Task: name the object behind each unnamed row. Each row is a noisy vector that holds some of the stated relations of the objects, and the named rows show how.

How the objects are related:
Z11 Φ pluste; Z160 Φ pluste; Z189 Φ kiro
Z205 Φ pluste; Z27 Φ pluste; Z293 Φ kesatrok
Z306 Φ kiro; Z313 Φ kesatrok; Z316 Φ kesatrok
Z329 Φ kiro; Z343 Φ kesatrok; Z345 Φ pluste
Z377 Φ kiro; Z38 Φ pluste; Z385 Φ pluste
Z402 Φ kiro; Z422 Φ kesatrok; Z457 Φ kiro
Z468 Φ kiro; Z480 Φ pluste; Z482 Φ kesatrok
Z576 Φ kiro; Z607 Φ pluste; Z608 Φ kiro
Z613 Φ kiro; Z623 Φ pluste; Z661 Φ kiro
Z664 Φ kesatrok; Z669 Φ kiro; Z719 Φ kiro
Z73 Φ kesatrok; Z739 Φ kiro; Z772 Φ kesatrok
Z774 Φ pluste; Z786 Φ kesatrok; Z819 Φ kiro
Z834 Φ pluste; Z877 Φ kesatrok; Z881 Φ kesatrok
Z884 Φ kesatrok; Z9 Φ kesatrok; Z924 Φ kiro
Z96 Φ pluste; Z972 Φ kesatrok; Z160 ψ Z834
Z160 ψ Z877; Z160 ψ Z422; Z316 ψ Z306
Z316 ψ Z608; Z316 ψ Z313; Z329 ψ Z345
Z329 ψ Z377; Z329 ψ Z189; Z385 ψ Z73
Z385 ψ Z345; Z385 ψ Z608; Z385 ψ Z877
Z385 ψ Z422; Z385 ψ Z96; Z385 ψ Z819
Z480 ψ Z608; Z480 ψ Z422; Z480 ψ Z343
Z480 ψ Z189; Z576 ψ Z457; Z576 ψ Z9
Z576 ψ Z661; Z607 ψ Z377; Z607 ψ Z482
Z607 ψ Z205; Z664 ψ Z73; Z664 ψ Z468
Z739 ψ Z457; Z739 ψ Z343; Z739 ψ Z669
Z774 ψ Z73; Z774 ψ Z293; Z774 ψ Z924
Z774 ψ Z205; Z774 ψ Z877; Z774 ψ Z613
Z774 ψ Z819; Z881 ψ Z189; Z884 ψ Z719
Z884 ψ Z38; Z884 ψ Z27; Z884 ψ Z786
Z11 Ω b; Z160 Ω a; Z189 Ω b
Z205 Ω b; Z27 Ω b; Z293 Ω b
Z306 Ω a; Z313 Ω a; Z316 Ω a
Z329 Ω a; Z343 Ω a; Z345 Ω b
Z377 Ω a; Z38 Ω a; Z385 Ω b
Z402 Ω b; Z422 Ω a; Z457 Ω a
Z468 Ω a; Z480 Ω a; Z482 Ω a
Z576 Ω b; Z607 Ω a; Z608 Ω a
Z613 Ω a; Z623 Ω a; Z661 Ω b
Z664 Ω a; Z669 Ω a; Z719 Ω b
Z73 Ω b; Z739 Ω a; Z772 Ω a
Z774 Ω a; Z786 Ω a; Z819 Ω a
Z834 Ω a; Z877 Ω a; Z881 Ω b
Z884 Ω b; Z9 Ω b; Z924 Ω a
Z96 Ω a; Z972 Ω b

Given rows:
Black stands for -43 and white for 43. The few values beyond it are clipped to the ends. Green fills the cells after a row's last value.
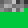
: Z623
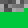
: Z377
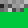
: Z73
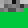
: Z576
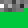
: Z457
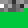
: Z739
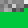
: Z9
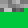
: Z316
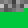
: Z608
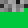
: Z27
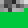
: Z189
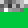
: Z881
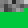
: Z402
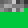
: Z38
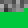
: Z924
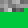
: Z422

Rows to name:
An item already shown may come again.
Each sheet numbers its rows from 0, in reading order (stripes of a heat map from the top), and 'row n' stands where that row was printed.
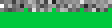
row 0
Z457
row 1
Z480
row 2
Z884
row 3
Z73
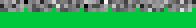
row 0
Z774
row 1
Z661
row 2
Z669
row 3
Z385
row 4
Z608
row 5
Z73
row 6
Z607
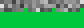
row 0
Z669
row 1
Z877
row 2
Z293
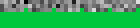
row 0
Z160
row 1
Z306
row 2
Z345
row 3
Z664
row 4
Z972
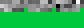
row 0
Z343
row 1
Z482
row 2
Z385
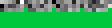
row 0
Z385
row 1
Z774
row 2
Z205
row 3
Z329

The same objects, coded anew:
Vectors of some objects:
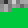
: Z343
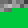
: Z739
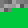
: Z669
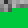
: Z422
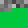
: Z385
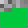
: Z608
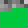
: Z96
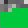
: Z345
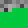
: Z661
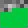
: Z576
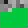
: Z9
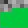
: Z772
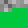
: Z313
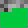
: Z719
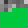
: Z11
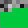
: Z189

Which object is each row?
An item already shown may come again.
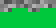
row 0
Z480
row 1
Z669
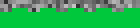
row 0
Z877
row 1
Z661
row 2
Z329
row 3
Z774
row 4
Z306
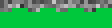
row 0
Z329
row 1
Z205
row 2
Z739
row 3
Z160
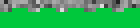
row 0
Z422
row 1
Z73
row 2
Z316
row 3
Z377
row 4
Z881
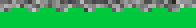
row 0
Z457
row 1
Z664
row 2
Z205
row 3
Z607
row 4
Z482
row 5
Z480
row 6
Z884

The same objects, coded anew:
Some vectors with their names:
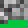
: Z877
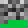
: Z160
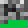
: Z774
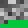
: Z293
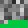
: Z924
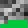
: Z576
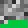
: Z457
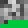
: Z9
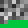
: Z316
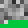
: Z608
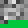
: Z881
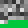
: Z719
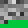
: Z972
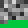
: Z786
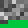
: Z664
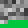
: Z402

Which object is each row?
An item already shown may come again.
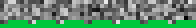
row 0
Z343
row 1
Z739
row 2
Z739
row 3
Z774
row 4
Z329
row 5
Z482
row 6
Z385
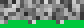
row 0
Z661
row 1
Z377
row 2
Z329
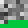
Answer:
Z345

